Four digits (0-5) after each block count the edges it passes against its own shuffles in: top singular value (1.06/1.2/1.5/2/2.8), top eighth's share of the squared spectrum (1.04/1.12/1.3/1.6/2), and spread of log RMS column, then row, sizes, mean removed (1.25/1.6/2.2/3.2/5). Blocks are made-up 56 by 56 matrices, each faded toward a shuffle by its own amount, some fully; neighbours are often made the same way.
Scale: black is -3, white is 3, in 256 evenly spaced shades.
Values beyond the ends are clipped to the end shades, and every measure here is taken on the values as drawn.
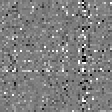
2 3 2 2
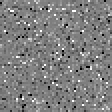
0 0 0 0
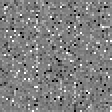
1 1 1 0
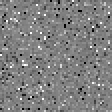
0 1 0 0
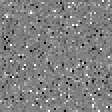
0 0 0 0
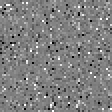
1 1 1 0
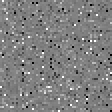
1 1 0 0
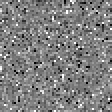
0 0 0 0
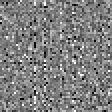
1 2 2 0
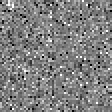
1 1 1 0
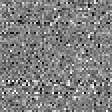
3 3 0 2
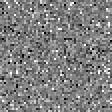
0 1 0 0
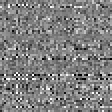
4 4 1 4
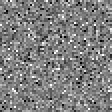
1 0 0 0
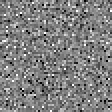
1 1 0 0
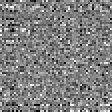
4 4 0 3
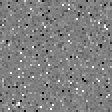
0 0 0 0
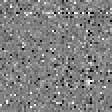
2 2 1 2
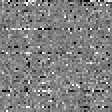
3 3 2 3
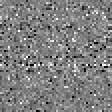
2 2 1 2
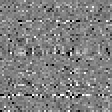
4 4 1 3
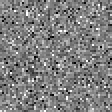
2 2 0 0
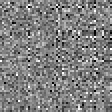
4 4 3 2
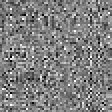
4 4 2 2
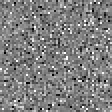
0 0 0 0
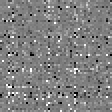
2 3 2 2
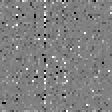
3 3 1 1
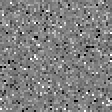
0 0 0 0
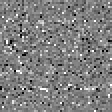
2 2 0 2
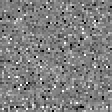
1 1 0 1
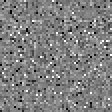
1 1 0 1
